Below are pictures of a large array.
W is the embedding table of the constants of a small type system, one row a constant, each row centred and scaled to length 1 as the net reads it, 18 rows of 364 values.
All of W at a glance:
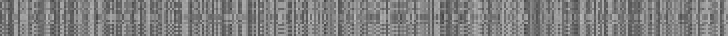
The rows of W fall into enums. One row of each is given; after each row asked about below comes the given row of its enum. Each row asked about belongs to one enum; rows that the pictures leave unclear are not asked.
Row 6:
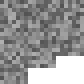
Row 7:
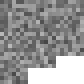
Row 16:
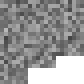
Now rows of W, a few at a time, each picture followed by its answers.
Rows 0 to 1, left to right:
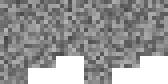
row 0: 16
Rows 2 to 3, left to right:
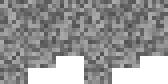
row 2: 6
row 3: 6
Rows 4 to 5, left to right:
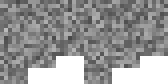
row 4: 16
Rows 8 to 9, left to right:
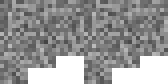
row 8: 7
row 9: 7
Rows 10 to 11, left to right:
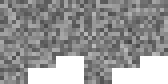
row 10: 6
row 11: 7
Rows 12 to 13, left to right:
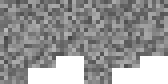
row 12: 16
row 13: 6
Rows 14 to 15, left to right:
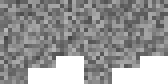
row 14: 16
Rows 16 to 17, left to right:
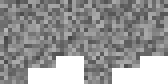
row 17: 6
